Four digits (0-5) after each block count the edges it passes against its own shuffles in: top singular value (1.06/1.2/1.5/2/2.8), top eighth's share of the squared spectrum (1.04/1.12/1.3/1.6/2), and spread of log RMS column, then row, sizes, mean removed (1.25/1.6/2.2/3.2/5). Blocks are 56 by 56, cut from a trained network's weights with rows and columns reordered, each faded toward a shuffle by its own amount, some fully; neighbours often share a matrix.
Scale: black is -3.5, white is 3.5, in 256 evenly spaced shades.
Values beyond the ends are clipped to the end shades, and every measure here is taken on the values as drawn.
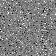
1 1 0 0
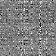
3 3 3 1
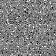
2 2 1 0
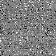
2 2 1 0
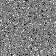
0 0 0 0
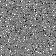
0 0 0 0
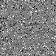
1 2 1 0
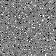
0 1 0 0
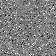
0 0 0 0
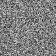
1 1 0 0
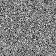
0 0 0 0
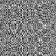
4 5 3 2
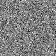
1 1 0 0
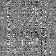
3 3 3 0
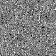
2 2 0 0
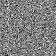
2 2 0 0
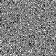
3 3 1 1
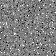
0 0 0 0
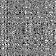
3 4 1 3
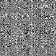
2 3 1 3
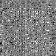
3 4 0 3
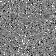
0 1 0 0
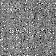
2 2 0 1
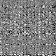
3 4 1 3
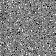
1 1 0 0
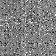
2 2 0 1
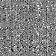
2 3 0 2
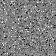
0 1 0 0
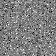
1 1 0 0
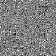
3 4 2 1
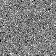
0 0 0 0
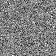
1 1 0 0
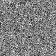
2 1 0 0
